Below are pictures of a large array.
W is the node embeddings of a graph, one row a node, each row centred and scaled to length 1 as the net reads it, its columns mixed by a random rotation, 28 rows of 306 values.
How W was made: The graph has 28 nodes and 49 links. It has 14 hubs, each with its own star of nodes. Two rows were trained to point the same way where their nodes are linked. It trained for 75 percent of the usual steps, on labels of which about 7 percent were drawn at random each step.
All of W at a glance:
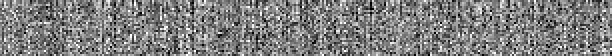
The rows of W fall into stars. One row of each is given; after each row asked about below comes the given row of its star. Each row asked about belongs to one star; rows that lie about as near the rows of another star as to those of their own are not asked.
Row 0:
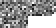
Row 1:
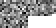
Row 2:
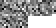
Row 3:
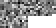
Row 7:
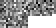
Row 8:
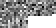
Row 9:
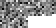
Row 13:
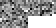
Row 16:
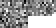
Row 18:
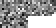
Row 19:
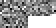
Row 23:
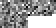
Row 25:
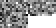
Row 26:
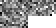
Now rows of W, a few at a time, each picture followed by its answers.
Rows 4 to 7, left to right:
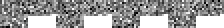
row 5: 9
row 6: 1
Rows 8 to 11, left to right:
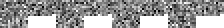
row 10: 13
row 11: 2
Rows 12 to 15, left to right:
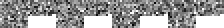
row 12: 23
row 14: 16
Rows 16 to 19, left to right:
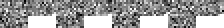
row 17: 18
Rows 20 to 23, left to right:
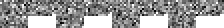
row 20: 26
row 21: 0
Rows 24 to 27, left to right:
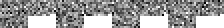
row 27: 7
